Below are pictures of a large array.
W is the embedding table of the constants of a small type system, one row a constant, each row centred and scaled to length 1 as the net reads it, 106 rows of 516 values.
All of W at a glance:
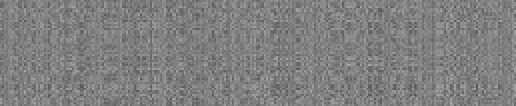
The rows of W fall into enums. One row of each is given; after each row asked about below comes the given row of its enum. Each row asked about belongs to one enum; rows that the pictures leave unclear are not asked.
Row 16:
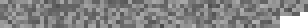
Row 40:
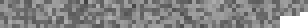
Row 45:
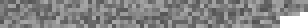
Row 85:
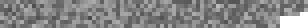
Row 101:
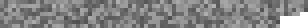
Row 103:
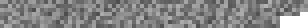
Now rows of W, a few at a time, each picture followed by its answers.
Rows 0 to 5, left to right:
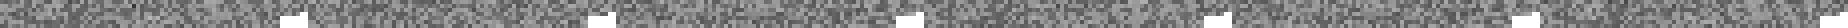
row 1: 16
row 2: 45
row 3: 40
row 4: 45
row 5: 40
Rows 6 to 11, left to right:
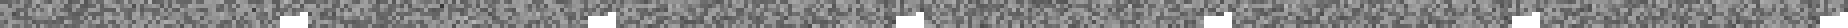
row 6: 40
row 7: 40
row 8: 101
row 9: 16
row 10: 101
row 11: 101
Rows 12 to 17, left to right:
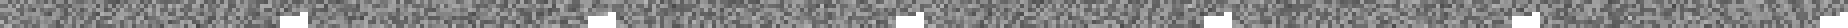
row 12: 103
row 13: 45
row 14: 16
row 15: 103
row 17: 40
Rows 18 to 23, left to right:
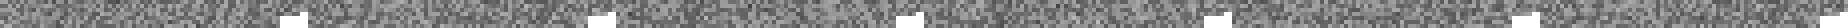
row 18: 103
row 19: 85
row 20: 40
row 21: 40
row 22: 45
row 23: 85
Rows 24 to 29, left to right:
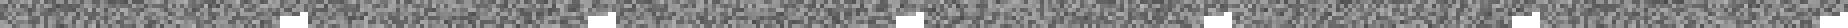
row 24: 16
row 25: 45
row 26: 45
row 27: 85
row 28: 103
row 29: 16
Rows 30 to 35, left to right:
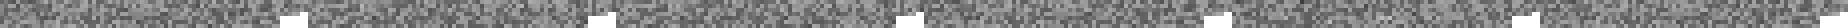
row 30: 45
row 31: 101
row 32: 101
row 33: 45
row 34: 40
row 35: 45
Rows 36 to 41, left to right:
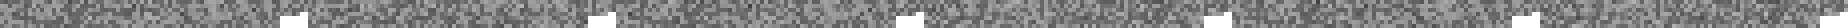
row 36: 40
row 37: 101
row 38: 40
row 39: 85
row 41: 85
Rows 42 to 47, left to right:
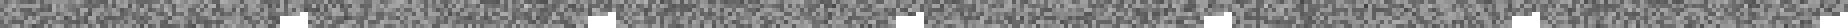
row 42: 101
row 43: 85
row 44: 16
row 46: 40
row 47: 16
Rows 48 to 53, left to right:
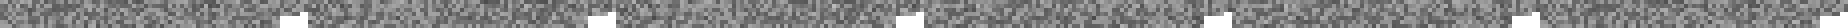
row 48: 16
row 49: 85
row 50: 85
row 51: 101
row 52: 101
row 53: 16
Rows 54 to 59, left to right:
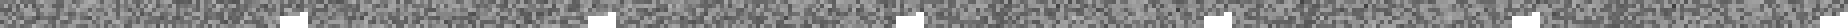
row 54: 85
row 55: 45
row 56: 101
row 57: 40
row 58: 40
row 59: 40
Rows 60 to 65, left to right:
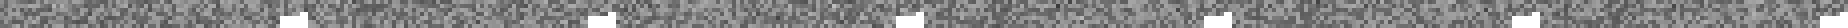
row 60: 101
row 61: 16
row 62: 85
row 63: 40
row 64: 40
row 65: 40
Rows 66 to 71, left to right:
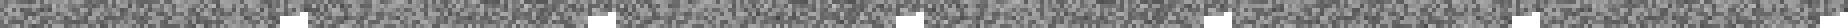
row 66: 101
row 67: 85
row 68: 85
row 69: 85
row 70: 101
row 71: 101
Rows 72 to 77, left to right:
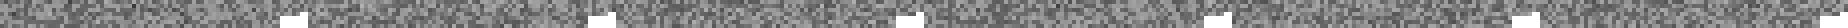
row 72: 40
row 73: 101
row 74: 16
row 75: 40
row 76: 45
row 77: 16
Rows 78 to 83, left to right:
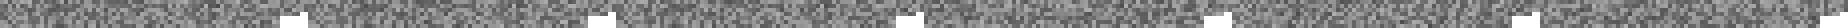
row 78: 16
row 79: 16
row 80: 16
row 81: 45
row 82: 103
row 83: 101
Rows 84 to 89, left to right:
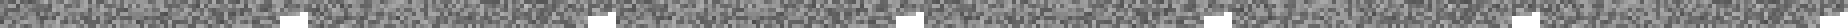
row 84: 45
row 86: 45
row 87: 45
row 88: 85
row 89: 85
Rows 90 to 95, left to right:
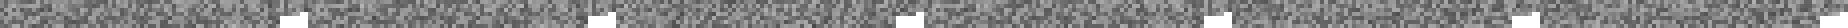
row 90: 101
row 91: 101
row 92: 103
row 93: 101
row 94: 45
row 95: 45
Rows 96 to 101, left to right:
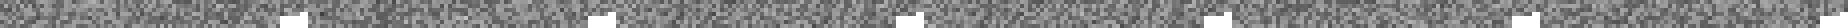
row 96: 85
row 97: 40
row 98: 103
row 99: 103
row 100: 16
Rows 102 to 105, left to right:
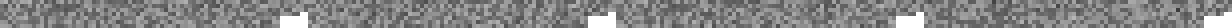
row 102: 16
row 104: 16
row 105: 40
